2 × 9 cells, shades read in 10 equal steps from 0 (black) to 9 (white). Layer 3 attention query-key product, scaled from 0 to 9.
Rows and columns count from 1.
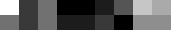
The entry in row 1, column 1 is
9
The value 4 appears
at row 1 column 3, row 2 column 1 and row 2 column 3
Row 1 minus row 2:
5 0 0 -1 -1 -1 3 2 1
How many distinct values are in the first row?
8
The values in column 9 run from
5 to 6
